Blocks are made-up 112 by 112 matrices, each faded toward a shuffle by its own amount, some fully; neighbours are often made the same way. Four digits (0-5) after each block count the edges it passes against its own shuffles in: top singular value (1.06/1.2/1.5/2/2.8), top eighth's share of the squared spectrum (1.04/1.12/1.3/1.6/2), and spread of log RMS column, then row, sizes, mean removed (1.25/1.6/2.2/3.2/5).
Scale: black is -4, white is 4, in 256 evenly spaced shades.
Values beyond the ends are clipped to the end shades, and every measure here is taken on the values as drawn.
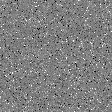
1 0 0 0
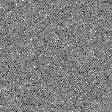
0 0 0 0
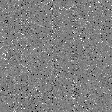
3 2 1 0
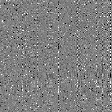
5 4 3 2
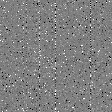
4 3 2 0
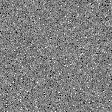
0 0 1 0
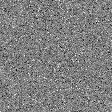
0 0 0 0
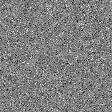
0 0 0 0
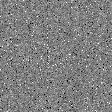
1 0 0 0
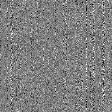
2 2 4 0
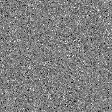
1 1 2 0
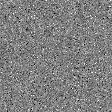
0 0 1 0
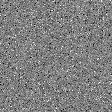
0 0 0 0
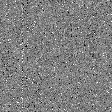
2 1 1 0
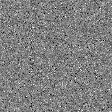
1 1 1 0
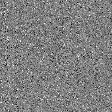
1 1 2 0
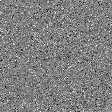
0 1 1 0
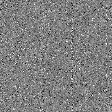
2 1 2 0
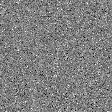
0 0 0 0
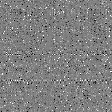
4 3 1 2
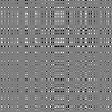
5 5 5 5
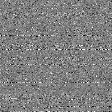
2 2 0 3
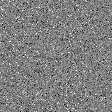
0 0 0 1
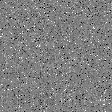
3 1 0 0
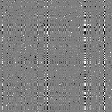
5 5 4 3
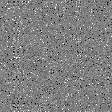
4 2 1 0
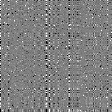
5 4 3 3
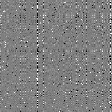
5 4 3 2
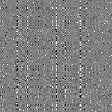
5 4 3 3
